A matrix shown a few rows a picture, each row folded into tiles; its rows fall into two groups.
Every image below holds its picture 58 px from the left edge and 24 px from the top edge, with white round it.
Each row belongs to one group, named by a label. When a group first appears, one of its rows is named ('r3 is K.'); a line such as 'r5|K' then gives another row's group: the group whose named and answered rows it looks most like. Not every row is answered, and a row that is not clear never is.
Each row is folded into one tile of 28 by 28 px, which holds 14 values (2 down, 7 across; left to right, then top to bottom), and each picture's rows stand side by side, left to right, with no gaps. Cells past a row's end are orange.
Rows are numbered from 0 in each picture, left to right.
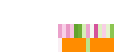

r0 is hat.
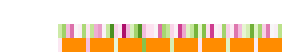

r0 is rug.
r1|rug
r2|hat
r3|hat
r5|rug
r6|hat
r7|rug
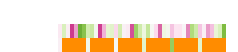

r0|rug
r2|rug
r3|rug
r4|hat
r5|hat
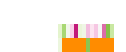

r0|rug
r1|hat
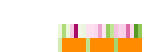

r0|rug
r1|hat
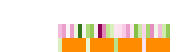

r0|hat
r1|rug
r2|hat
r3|rug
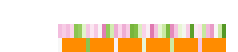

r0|hat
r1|hat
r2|hat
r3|hat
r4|hat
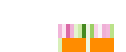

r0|hat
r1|rug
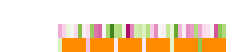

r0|hat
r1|rug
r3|rug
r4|rug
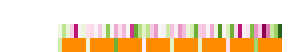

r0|rug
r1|hat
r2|hat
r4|hat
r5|hat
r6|rug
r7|hat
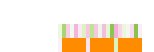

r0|rug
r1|rug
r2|hat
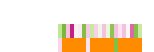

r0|rug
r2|hat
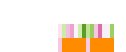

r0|rug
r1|rug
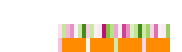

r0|rug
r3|rug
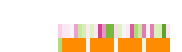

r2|rug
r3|hat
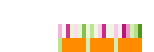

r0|hat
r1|rug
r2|hat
